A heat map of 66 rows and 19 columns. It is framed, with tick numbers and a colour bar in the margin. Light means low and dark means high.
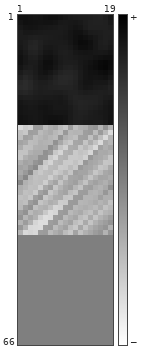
It is made of 3 by 1 panels. Panel 1,1: very high, blotchy, faint in contrast. Panel 2,1: low, slanting up to the right. Panel 3,1: middling, flat.
